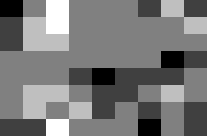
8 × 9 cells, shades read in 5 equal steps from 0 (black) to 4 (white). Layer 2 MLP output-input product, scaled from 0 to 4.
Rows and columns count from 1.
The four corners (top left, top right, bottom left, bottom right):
0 1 1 1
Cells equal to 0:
4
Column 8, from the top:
3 2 2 0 1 3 2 2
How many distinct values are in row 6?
3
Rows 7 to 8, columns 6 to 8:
2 1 2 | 2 0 2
